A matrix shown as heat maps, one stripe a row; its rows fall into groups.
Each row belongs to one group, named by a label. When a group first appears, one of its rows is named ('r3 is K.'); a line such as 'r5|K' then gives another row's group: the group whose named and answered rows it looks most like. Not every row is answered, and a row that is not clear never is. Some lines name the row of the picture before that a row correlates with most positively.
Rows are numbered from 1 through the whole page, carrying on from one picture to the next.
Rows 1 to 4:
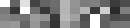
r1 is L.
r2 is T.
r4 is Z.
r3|Z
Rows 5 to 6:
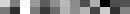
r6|T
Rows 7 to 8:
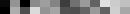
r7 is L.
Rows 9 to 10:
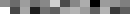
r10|L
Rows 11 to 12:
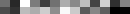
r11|T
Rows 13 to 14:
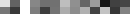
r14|T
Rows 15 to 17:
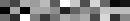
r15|Z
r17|T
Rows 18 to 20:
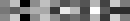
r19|Z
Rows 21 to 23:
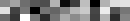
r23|T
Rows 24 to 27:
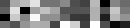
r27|Z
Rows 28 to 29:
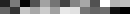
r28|L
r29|Z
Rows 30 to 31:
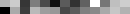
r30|Z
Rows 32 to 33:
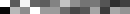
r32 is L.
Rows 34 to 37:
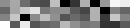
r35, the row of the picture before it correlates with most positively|33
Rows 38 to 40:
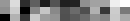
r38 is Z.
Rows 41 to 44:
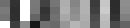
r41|T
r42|T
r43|T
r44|L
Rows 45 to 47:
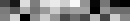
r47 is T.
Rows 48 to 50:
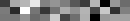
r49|T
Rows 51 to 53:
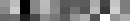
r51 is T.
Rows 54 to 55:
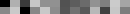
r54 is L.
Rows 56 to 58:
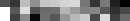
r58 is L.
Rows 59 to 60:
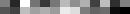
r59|T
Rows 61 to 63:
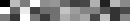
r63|T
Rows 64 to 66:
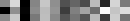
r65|L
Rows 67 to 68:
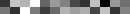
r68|T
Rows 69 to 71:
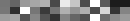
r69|Z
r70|T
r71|Z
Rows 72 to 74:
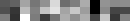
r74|T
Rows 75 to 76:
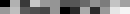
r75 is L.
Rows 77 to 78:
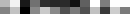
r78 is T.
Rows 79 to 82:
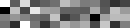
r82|T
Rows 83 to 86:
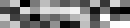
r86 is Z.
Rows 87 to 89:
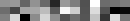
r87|Z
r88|Z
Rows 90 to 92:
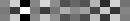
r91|T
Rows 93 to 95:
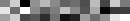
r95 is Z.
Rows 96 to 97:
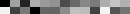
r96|L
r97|L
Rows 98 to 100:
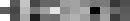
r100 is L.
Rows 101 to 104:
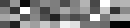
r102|T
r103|Z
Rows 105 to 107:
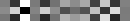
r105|T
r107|T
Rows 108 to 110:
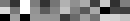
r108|T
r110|L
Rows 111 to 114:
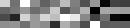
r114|Z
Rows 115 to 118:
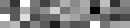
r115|T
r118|Z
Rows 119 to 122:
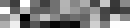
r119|T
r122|Z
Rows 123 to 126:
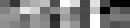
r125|Z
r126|Z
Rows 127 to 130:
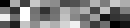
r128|T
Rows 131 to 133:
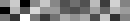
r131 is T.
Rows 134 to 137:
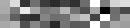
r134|Z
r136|L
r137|Z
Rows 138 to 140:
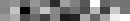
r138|Z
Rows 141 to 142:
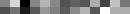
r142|L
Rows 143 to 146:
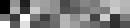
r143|L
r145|T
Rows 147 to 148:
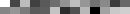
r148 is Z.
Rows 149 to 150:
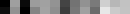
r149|L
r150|L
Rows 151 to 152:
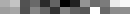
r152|Z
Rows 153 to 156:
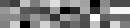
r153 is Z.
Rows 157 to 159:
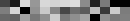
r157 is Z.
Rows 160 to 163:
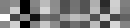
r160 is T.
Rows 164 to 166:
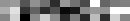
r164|Z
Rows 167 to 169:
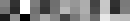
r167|T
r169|L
